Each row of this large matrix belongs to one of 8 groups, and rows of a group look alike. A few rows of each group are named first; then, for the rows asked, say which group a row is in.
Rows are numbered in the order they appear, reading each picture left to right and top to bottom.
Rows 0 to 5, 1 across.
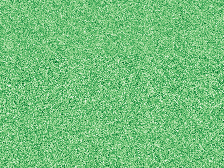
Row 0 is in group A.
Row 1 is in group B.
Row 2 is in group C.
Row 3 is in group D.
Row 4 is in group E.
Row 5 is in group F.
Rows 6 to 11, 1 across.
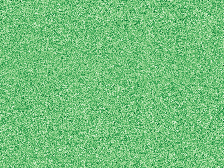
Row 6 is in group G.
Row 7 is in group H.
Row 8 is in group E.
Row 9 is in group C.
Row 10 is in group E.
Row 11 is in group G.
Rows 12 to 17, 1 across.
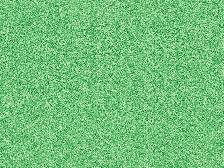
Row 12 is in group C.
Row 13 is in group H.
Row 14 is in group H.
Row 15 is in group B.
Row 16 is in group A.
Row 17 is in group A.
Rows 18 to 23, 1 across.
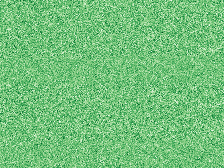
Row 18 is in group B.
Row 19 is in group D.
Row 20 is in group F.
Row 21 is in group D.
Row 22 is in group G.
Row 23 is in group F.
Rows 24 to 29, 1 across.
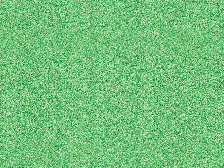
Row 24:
C
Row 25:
F
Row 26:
C
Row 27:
B
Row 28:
B
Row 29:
C
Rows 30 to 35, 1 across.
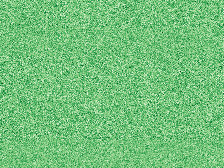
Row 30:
C
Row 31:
H
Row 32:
A
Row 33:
E
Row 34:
H
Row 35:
G
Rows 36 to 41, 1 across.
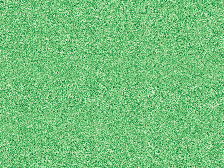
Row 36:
G
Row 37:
H
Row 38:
F
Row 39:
D
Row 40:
E
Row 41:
H
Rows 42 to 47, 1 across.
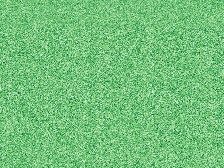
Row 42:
G
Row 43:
C
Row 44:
H
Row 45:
D
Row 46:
B
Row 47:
G
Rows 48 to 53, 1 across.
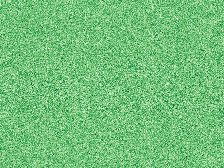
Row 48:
D
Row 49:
H
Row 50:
E
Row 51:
C
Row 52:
A
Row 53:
G
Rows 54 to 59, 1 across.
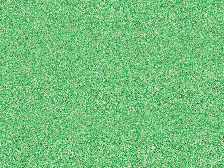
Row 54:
G
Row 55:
F
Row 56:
G
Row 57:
F
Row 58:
C
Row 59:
D
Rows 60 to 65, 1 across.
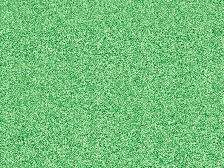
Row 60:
B
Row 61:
H
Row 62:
G
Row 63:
H
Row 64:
C
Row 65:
B
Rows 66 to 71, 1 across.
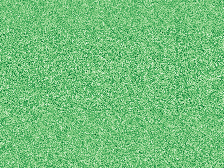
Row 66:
B
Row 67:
H
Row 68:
D
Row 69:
H
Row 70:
A
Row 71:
E
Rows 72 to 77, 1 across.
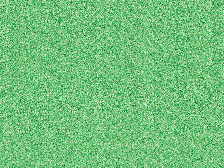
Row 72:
H
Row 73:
H
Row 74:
H
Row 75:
E
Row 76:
B
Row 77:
F
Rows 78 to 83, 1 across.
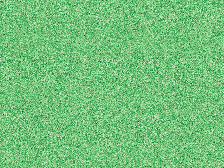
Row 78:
G
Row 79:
H
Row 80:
B
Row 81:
C
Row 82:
F
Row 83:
B
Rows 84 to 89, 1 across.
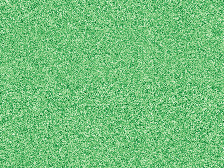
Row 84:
A
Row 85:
H
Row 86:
B
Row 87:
G
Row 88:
E
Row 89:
C
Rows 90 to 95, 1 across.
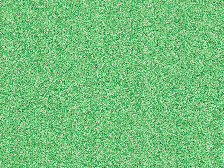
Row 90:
B
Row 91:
B
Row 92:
F
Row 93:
C
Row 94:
H
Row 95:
H
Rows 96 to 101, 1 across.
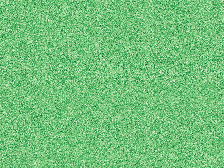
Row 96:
H
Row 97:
E
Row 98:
G
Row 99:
A
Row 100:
F
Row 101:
G
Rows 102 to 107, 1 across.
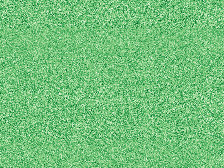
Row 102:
G
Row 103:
G
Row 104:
E
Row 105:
G
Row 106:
H
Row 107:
A
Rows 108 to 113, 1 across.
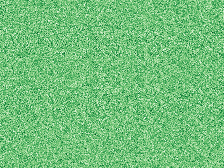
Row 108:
H
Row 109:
F
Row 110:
F
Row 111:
F
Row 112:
A
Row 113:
E
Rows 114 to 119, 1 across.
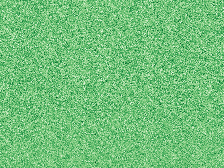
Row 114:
B
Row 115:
A
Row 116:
C
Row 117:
H
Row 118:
A
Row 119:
A
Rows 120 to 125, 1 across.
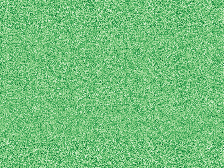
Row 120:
H
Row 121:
G
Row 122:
H
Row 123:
G
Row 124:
F
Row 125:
H
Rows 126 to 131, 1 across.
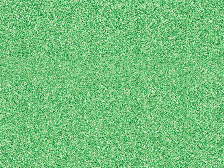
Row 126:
F
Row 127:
C
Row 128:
G
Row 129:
D
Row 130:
E
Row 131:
A
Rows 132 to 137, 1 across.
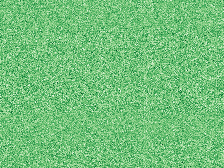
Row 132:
B
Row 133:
G
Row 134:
D
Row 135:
A
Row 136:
A
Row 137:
H
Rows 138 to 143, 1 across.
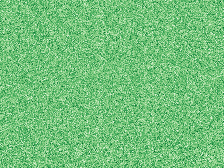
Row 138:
B
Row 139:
B
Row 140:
D
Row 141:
E
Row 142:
E
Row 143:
G
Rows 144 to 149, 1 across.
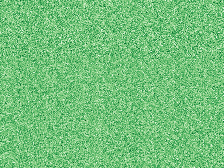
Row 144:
B
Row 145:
D
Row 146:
B
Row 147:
B
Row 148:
E
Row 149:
E
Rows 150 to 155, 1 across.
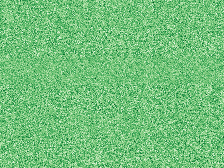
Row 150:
B
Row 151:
G
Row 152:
A
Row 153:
H
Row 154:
C
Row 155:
E
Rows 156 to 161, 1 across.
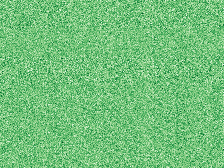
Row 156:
C
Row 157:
G
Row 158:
E
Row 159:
H
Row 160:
H
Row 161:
E
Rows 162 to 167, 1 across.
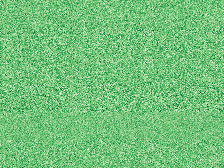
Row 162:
G
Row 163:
B
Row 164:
B
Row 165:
C
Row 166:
F
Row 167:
D
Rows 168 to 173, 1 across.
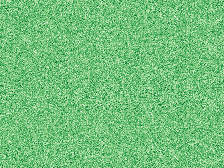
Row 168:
D
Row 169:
G
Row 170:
C
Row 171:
G
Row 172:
E
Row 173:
D
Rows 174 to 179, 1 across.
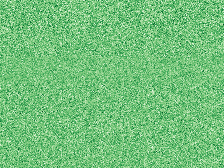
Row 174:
C
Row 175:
A
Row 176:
G
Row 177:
D
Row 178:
G
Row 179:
D
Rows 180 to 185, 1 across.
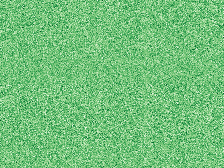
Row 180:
C
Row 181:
E
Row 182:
F
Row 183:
E
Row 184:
H
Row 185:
B
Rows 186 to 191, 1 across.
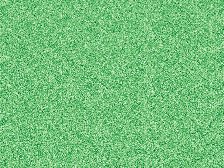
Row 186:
A
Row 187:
D
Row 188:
A
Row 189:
D
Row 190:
E
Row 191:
F
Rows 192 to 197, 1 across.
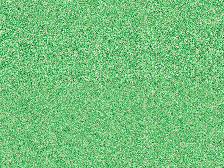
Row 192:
D
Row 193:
E
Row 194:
E
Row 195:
D
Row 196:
A
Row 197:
B
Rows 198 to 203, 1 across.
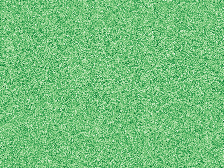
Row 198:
B
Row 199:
B
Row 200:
C
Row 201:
F
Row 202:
E
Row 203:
H
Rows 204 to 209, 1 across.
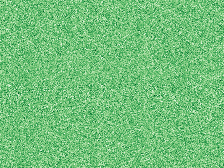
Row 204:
F
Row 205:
A
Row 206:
D
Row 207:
D
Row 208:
H
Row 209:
C
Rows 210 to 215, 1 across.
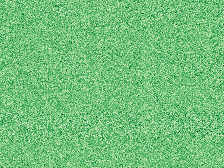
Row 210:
C
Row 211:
H
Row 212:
E
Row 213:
B
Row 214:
E
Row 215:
A
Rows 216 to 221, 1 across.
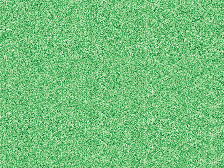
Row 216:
F
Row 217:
E
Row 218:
F
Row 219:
D
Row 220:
D
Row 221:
D
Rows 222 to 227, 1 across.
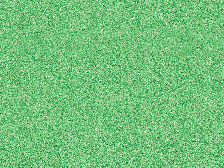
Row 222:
C
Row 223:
F
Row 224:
H
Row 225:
G
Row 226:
E
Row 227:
C
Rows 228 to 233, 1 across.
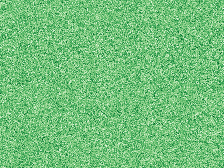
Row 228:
E
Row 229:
E
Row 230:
C
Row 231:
G
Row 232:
D
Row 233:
C
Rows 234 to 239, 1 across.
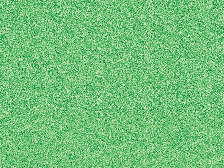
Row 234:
H
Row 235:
A
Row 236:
B
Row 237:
H
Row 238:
A
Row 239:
D
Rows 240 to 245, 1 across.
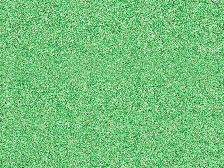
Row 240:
C
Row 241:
D
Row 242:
C
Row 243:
B
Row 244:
G
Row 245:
C
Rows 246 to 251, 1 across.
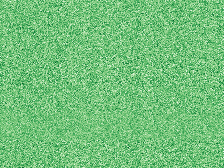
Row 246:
C
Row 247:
B
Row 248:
C
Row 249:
B
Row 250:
B
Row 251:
C
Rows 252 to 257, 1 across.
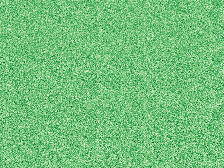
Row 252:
H
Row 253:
D
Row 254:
H
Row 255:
D
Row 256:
H
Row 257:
B
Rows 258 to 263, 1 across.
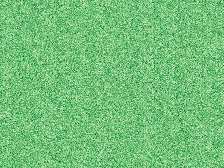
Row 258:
B
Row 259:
G
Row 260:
B
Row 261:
H
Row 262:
A
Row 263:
H
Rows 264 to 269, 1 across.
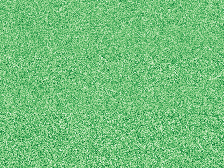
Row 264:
C
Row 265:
F
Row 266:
D
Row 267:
B
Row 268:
C
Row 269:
F
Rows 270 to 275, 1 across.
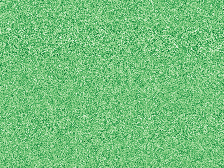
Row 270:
E
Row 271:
D
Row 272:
G
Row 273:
F
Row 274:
B
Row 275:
F
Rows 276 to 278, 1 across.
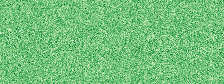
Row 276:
B
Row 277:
D
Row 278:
D
